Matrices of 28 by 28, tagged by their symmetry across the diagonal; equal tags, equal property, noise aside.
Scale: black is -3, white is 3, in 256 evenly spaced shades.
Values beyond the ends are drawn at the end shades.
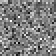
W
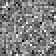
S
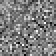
S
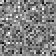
S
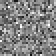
W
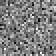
W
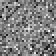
S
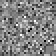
S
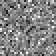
S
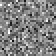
W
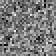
S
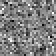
W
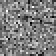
W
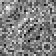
S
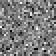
W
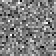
W
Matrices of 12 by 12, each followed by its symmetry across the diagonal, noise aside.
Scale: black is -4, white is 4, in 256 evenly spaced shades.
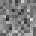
neither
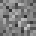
symmetric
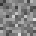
symmetric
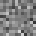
antisymmetric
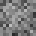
symmetric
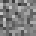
antisymmetric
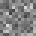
symmetric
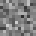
antisymmetric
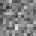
neither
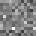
neither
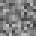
antisymmetric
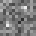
symmetric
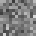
neither
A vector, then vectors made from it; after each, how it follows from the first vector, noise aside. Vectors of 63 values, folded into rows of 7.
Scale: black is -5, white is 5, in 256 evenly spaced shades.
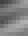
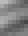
negated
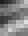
scaled up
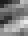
scaled up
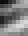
scaled up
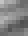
negated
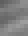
shrunk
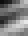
scaled up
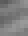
shrunk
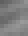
shrunk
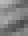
negated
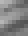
negated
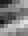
scaled up
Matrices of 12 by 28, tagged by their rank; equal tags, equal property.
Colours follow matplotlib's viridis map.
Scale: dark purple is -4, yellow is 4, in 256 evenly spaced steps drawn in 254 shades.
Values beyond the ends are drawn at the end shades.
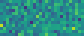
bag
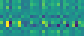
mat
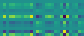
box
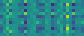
mat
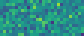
bag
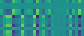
box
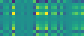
box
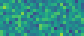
bag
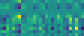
mat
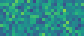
bag
